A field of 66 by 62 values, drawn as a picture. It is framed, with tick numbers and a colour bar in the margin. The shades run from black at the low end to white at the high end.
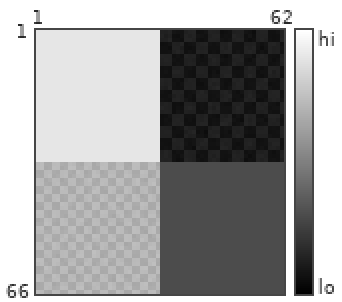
It is made of 2 by 2 panels. Panel 1,1: very high, flat. Panel 1,2: very low, checkered, faint in contrast. Panel 2,1: high, checkered, faint in contrast. Panel 2,2: low, flat.
